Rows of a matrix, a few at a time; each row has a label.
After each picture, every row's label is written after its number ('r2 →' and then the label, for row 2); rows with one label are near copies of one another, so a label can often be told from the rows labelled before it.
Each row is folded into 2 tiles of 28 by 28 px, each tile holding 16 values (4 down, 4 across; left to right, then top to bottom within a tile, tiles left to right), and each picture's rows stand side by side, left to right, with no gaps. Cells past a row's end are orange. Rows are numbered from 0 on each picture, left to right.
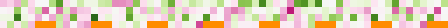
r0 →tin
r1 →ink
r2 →tin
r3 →ink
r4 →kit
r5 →kit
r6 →ink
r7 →ink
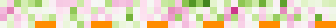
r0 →kit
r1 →tin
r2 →tin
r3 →kit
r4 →kit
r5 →ink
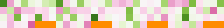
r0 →ink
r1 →ink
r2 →tin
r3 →tin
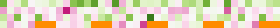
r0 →ink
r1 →kit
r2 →ink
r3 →kit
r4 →ink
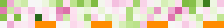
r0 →ink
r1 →kit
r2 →tin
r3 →kit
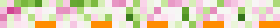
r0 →kit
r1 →kit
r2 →tin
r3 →tin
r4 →tin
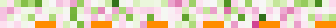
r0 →kit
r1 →tin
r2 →ink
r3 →tin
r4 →ink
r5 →kit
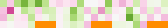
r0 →kit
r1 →tin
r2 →tin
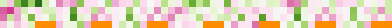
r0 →kit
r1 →tin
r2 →tin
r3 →kit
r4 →ink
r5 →tin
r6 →tin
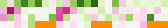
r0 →kit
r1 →kit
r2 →ink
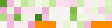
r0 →ink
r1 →tin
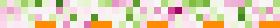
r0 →kit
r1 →ink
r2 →tin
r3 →kit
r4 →tin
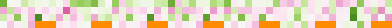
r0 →ink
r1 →kit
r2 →ink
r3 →ink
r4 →ink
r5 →tin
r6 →tin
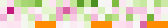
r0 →kit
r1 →kit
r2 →ink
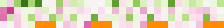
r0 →kit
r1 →ink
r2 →ink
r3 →ink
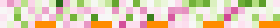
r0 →tin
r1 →ink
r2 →ink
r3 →kit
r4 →kit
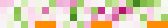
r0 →tin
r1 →tin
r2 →kit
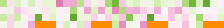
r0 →ink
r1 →tin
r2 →ink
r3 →kit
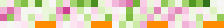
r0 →kit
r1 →kit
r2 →tin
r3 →kit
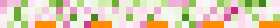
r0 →tin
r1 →ink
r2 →ink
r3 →tin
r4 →kit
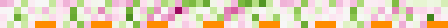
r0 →tin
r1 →tin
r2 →tin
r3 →kit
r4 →kit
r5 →tin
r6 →tin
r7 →ink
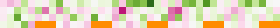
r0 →tin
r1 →ink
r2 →kit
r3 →kit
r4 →kit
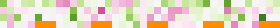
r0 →ink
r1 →tin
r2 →tin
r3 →kit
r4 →ink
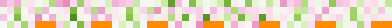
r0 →tin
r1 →tin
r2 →tin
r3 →ink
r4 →ink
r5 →tin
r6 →tin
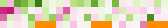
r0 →kit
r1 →kit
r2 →ink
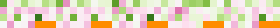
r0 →ink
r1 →ink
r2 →ink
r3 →kit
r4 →ink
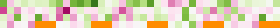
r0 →ink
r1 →kit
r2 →kit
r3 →tin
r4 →ink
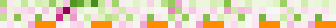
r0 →ink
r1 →kit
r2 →ink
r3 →ink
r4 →ink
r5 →ink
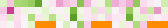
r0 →kit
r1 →tin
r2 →tin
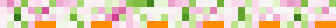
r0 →tin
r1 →tin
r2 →kit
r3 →tin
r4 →tin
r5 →tin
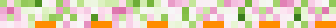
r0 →kit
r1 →ink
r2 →kit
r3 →tin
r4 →tin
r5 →tin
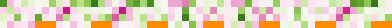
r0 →ink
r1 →kit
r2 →kit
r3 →tin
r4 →tin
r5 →tin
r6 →kit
